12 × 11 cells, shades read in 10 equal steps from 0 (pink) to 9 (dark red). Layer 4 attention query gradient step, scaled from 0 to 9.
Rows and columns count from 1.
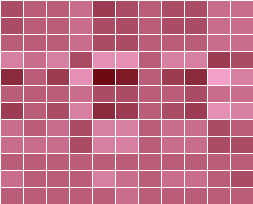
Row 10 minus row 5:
-3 0 -2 3 -5 -4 0 -2 -3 4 2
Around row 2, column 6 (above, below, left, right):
5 5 5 4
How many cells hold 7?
3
